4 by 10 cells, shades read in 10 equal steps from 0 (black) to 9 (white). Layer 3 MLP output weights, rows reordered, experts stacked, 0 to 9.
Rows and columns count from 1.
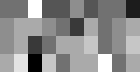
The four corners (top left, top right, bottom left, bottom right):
4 1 6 6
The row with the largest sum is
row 4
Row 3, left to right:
5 6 2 4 6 6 7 4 5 7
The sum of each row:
40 49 52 56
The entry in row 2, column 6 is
2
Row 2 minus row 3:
0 0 4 1 -2 -4 -1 0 0 -1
